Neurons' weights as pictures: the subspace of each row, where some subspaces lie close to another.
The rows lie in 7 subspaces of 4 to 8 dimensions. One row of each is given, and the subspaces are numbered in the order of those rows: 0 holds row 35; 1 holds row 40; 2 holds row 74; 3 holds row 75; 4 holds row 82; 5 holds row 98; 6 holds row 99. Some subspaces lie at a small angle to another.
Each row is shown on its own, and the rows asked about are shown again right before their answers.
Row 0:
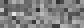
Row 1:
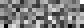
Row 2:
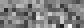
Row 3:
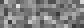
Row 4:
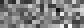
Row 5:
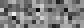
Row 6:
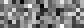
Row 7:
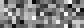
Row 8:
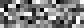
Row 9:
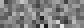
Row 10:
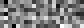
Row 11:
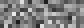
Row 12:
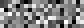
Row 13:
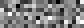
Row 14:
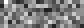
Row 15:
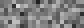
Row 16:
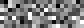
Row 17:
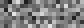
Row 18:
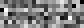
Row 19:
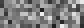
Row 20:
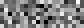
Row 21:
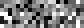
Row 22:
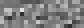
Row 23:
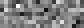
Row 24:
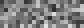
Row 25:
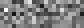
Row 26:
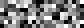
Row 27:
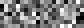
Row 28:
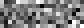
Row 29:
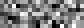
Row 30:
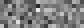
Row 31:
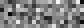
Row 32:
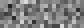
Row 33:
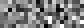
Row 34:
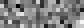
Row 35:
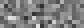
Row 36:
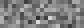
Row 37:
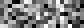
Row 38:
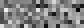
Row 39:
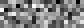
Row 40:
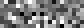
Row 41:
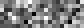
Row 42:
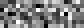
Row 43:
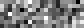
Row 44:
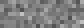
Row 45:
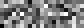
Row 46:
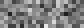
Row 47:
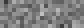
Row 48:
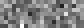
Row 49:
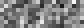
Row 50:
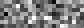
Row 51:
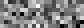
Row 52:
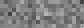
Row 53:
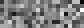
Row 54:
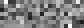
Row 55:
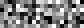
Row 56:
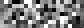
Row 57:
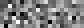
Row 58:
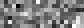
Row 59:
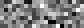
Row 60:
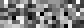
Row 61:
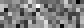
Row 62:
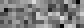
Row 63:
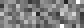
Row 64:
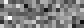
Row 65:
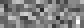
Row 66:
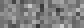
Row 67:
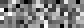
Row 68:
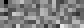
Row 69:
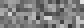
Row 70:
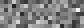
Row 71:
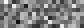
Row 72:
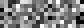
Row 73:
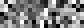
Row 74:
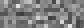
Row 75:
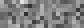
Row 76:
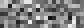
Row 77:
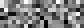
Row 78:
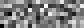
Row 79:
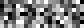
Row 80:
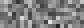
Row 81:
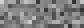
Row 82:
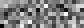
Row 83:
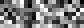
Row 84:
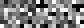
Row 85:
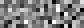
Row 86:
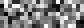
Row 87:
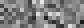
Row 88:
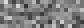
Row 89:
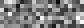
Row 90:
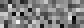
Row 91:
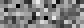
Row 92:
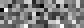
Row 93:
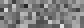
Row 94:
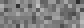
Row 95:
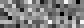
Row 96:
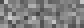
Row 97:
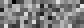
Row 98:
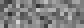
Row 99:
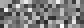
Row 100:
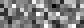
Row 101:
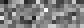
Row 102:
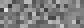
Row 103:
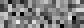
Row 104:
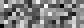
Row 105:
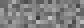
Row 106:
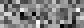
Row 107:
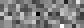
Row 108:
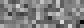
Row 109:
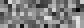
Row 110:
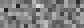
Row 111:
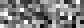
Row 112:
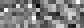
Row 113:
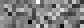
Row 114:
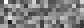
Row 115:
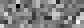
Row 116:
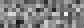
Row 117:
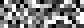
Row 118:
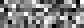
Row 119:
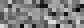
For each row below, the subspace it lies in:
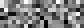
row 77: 5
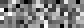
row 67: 5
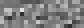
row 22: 0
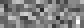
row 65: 0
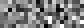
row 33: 3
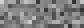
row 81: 3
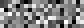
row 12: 6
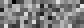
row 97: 3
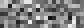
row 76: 2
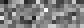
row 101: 3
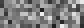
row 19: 0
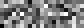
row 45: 4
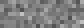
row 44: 1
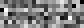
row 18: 2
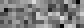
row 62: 0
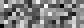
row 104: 4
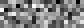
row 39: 6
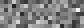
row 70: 2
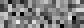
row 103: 6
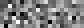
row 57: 3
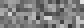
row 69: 6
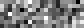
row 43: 2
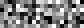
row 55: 6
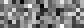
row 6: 3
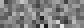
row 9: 5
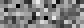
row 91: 2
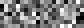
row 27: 0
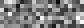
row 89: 5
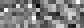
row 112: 1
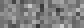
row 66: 3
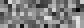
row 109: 4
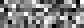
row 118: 1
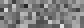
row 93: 2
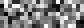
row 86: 1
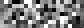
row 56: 4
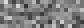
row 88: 0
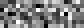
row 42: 5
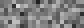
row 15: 2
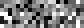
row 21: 0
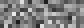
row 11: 5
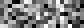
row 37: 4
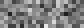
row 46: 4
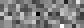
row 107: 0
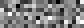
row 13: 6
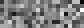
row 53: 3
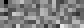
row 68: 5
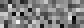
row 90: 6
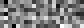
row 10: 5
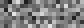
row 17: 3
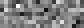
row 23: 1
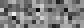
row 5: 5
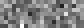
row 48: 4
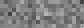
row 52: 6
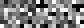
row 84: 4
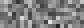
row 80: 4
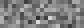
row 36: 1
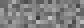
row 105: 2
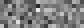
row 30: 6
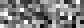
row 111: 0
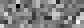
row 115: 0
